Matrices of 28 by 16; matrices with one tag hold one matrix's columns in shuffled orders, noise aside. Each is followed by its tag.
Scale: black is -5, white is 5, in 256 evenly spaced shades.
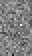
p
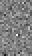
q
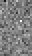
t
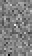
p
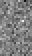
t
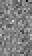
t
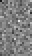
t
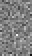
q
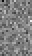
t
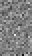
q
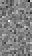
t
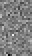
q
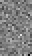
q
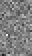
q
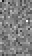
t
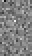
t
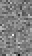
q
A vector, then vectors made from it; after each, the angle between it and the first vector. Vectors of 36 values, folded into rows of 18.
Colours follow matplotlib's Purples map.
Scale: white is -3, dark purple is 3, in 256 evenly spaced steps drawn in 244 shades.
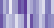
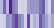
nearly opposite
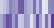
orthogonal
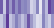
orthogonal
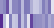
partly aligned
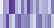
partly opposed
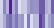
nearly opposite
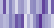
partly opposed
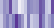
nearly opposite
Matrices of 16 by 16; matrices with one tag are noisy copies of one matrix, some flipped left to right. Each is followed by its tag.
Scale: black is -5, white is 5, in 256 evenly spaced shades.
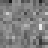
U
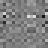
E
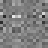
E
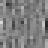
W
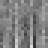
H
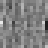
W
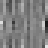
W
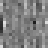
W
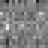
U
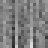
H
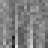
H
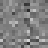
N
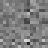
N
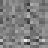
N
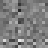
N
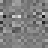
E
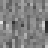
W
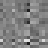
N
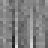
H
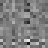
N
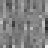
W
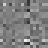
N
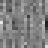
W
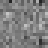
U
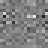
E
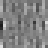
W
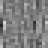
W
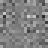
E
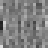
W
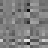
N
